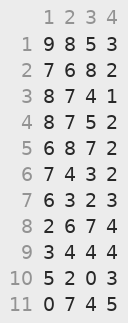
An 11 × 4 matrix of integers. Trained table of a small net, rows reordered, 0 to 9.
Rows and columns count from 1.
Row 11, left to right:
0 7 4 5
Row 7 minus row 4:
-2 -4 -3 1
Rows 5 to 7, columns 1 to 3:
6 8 7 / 7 4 3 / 6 3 2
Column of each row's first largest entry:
1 3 1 1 2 1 1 3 2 1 2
